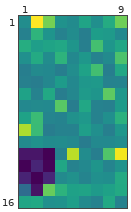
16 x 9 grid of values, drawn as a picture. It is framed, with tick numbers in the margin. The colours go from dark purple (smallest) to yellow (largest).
The bottom left is the ninth with the lowest average. Values change most from cell to cell in the bottom left. In the bottom left lies a patch that is lower than the rest.
